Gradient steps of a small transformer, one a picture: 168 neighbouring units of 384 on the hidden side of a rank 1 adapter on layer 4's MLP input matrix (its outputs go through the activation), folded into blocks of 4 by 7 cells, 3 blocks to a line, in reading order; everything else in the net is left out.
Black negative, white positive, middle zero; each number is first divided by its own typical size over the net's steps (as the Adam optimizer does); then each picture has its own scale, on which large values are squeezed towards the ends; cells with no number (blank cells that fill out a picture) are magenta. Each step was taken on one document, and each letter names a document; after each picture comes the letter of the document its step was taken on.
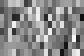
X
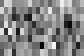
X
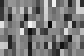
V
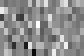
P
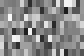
V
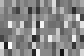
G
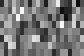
V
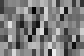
V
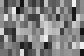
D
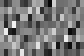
X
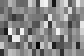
P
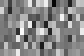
P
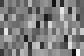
P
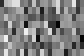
D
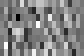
P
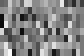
X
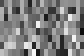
G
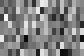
D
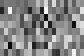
V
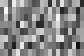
D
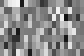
X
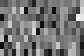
D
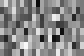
D
